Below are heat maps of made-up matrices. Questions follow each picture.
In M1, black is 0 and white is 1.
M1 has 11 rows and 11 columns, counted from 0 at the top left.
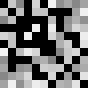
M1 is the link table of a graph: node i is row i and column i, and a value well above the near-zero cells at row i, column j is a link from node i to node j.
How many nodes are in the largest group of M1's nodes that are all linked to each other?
5
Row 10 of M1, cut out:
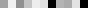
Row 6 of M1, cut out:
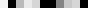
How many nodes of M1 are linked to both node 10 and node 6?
7
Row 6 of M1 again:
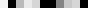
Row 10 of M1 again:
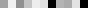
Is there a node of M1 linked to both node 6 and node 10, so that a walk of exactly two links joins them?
yes
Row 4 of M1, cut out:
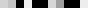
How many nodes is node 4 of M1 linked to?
6
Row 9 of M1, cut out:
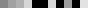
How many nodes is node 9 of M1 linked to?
7
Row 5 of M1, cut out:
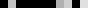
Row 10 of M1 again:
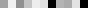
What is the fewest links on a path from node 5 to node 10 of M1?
1
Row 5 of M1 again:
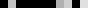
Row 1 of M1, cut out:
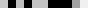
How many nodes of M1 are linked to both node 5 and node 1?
1
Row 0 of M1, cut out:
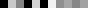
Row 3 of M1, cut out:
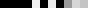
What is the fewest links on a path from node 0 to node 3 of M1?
2
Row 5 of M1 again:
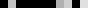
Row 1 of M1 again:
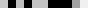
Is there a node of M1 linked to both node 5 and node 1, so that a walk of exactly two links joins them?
yes
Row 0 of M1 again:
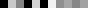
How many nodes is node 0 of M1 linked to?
8
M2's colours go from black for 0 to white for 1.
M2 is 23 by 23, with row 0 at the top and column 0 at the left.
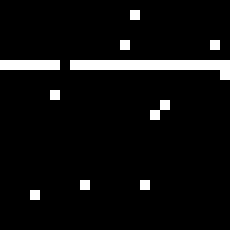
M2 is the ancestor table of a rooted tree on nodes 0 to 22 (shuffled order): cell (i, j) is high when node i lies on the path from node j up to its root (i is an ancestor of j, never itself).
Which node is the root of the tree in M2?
6
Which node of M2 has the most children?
6
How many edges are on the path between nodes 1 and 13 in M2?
1
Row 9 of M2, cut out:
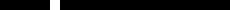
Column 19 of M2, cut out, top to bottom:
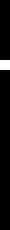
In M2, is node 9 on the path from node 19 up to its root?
no
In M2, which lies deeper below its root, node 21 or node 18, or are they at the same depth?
node 21
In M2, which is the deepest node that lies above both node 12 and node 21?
4
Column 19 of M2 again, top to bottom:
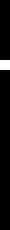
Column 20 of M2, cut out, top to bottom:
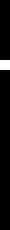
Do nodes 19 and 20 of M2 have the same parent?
yes
